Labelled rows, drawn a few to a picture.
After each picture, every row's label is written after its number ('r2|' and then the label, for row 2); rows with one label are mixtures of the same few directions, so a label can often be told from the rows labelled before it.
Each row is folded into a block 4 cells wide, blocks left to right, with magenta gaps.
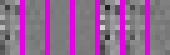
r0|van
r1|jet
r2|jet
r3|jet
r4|van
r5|van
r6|jet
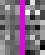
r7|van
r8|jet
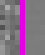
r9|van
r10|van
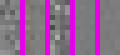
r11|jet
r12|van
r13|van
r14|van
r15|jet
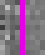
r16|van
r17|jet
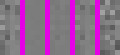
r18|van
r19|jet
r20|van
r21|van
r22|jet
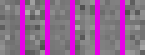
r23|van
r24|jet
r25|jet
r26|van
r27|jet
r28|jet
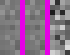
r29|jet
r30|jet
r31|jet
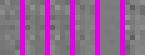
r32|jet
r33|van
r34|van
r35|van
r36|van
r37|van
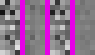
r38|jet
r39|van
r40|jet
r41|jet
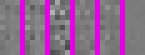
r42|van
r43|van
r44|jet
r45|jet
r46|van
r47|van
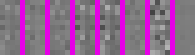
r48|van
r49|van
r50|jet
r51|van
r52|van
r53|jet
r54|jet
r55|van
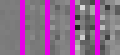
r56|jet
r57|van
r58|van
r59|van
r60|van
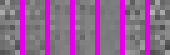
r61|jet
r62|jet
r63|van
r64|van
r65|jet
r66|jet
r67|jet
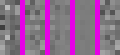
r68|van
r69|jet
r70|van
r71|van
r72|jet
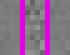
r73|van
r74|jet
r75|jet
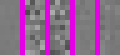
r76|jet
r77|jet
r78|jet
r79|jet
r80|van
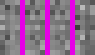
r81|van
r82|jet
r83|jet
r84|van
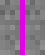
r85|jet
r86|jet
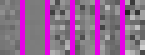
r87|jet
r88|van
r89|jet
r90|van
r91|van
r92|jet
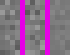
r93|jet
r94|jet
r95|jet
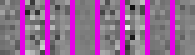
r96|jet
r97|jet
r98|van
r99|jet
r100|jet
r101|van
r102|jet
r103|van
